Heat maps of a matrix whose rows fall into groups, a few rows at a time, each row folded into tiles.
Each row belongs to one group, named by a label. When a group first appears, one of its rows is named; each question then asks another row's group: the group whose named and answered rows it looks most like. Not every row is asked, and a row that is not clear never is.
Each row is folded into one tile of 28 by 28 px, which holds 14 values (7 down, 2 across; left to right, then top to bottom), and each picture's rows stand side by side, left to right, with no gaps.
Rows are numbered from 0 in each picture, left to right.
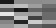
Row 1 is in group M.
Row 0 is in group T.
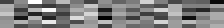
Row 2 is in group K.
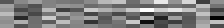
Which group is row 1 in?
K
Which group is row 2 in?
M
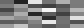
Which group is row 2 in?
K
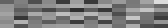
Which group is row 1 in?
T
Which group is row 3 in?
T
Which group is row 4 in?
K
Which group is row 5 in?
M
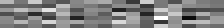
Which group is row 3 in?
M
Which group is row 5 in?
K
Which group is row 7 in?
M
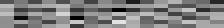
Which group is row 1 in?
T
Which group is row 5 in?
T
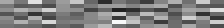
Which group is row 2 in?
M
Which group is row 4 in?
M
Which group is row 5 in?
T
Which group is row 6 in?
K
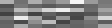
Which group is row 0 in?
K
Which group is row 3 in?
K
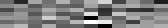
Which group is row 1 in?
K
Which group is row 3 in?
M
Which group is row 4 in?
T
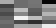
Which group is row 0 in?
K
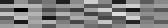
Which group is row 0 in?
T
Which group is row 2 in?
T
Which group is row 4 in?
T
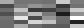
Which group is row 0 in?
K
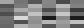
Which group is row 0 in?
K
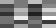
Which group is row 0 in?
K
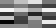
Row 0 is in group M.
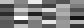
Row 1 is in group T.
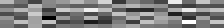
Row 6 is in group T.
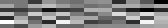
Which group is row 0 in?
M
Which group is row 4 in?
T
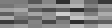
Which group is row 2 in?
T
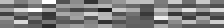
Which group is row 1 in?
M
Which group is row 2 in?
T
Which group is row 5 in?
K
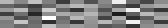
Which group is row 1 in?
K
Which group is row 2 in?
T
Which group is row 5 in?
T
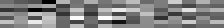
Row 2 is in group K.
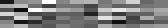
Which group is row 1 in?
M
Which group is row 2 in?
M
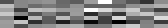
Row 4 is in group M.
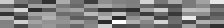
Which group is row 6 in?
K
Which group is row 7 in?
M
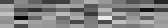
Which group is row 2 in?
T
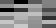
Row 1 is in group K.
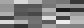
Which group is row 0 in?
M
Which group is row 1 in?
K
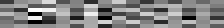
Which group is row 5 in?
T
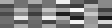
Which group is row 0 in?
K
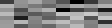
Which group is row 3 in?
T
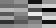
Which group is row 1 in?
T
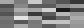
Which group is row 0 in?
K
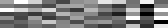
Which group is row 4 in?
K
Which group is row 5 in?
K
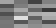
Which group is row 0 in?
K
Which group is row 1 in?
T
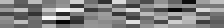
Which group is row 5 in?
T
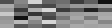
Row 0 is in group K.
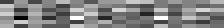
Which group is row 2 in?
K
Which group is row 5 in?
K
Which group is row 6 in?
K
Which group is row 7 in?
M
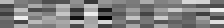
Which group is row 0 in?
K
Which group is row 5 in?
K
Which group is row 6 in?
M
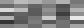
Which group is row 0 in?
M
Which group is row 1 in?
K
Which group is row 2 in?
K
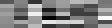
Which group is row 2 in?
M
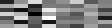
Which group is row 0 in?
T
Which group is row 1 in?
K
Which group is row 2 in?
M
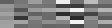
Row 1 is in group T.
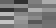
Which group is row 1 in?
M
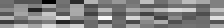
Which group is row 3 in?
K
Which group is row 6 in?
M
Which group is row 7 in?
K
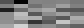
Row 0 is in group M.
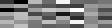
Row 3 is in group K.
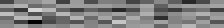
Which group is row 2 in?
T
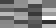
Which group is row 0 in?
T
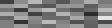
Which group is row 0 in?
T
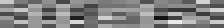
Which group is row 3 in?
K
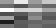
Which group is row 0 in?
M
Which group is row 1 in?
M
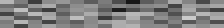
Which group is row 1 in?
T
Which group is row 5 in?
T
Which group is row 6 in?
K
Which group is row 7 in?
T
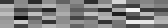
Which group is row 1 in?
T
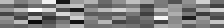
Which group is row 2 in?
T
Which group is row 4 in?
M
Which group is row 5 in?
K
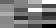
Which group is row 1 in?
M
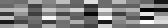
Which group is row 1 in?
K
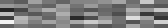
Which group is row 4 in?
K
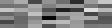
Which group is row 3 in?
M
